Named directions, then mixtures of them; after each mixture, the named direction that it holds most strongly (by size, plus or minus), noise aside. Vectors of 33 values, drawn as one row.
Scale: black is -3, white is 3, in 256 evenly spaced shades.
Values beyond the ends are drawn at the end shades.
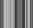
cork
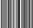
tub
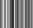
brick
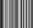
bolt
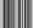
bolt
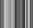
cork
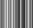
cork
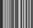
bolt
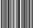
tub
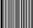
bolt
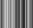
cork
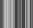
cork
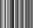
brick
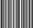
tub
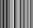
brick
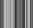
cork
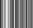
brick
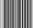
bolt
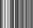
brick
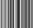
tub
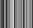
brick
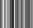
brick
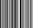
tub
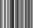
brick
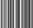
tub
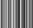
tub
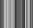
cork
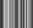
bolt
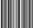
tub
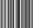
tub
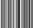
tub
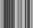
cork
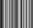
bolt
